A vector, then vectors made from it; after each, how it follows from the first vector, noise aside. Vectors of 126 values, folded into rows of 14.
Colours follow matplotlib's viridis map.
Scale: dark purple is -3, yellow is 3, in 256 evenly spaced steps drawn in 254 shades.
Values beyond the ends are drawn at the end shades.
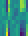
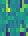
sign-scrambled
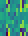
sign-scrambled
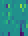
partly zeroed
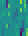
partly zeroed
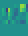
partly zeroed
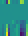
partly zeroed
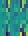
sign-scrambled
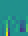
partly zeroed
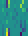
partly zeroed
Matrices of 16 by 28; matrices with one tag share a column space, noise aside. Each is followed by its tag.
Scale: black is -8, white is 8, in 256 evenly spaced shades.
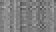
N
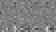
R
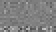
R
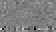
R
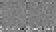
R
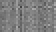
N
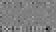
R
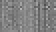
N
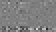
R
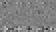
R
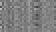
N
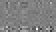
R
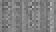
N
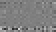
R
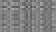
N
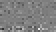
R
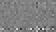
R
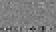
R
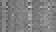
N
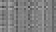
N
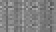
N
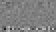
R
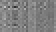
N
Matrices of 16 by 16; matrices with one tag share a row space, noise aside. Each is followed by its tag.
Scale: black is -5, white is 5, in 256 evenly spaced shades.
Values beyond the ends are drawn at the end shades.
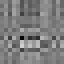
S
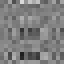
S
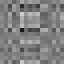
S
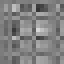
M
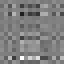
S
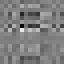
S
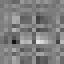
M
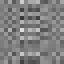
S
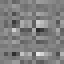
M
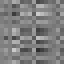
M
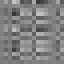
M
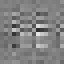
M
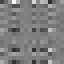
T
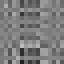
S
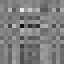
S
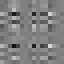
T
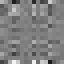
T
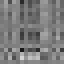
S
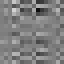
M
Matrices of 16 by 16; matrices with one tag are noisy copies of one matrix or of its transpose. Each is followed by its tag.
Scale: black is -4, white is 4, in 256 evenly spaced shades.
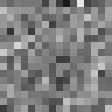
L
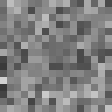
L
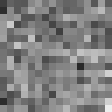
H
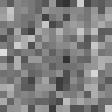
L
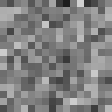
L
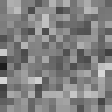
L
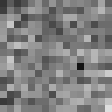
H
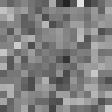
L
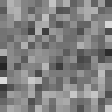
L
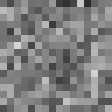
L
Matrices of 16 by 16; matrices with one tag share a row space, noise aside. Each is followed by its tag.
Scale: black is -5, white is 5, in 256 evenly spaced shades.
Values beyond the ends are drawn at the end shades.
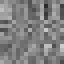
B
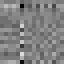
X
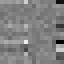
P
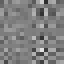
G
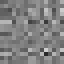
B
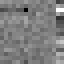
P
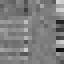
P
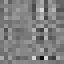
G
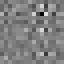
G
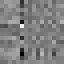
X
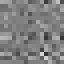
B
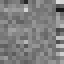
P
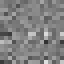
B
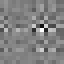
G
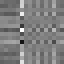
X
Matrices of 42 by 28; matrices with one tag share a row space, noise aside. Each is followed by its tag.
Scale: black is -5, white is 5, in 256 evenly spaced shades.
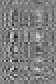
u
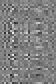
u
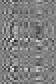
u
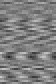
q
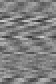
q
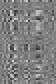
u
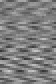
q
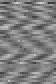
q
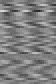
q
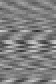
q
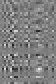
u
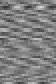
q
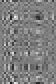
u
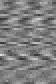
q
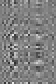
u
